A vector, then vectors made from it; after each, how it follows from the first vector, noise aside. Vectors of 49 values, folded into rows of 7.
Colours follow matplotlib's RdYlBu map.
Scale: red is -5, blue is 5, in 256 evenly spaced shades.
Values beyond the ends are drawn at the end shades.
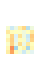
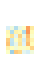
reversed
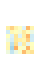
negated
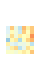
wrapped around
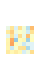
wrapped around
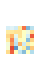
scaled up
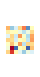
scaled up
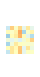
wrapped around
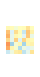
wrapped around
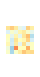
negated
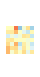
wrapped around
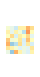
reversed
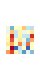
scaled up
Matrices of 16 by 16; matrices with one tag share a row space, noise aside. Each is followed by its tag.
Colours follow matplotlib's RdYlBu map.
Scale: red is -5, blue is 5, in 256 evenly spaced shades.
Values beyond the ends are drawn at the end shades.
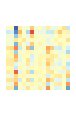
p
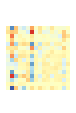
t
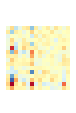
t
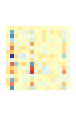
t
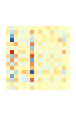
t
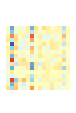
t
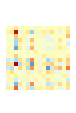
p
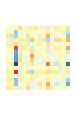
p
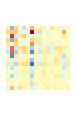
t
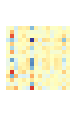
t
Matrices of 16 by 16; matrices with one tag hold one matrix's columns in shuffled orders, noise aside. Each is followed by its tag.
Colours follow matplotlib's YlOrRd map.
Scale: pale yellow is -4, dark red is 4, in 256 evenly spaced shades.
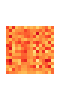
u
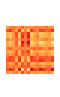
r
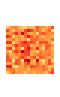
u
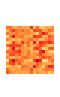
u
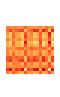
r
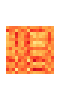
r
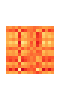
r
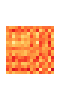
r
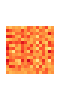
u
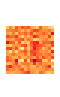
u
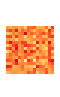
u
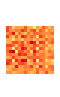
u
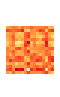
r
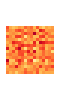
u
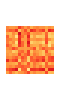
r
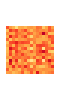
u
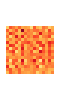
u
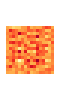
u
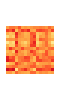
r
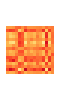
r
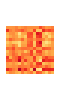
r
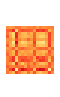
r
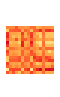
r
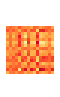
r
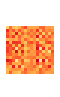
u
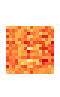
u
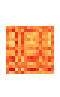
r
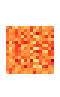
u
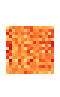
u
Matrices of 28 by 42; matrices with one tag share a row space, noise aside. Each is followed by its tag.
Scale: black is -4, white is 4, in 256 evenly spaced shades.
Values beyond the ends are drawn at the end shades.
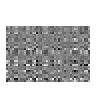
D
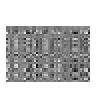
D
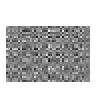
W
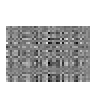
W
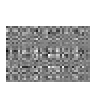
W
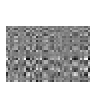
D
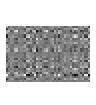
D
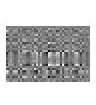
W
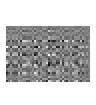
W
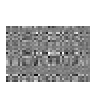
W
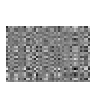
D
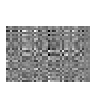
W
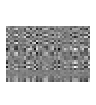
D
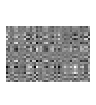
D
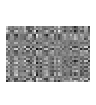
D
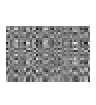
D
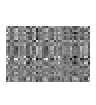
D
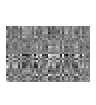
W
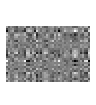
D
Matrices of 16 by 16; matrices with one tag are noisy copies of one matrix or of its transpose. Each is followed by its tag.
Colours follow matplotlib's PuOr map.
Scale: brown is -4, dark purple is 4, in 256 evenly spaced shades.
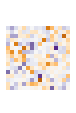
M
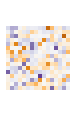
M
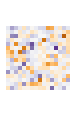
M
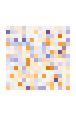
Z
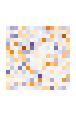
M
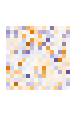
M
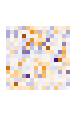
M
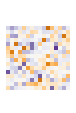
M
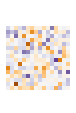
M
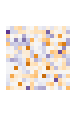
Z
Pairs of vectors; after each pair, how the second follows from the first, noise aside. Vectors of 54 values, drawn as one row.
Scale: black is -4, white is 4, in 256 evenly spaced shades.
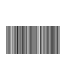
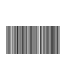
copied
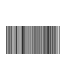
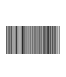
copied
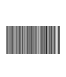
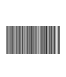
copied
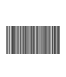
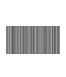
shrunk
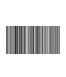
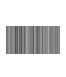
shrunk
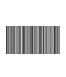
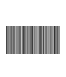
copied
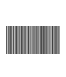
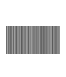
shrunk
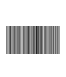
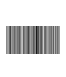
copied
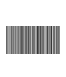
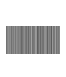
shrunk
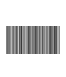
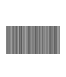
shrunk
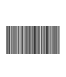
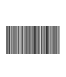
copied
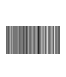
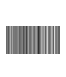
copied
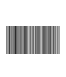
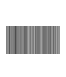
shrunk
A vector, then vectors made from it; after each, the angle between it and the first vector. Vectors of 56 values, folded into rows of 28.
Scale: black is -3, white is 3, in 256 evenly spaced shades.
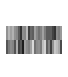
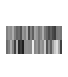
nearly parallel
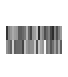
partly aligned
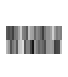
nearly opposite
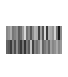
orthogonal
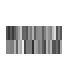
nearly opposite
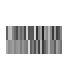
orthogonal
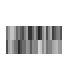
partly aligned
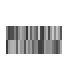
partly opposed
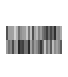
partly aligned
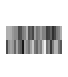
nearly parallel
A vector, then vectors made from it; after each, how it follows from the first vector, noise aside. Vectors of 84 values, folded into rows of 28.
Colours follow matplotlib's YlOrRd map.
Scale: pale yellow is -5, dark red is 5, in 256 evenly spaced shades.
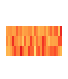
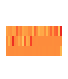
partly zeroed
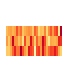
scaled up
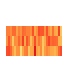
negated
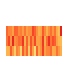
sign-scrambled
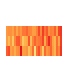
sign-scrambled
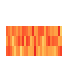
negated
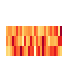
scaled up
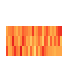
sign-scrambled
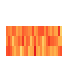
negated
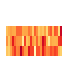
scaled up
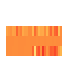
partly zeroed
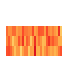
negated
